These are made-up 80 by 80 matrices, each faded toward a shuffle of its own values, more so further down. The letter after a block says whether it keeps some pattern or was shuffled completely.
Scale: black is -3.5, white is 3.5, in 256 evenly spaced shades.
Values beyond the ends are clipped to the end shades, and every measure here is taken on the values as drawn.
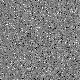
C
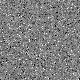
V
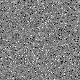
C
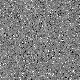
C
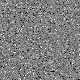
C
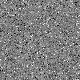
V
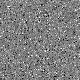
C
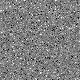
V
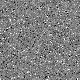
V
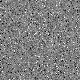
C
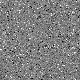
C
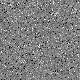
V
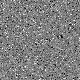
V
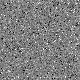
V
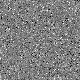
V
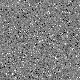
C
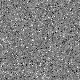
V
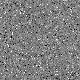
C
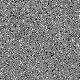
C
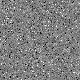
C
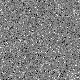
V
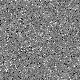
V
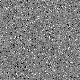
C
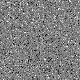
C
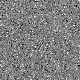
C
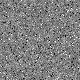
V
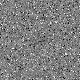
C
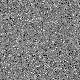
V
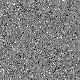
V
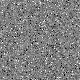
C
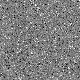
V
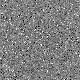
V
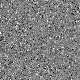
V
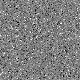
C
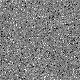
V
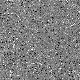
C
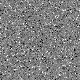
C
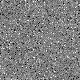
C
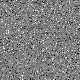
C
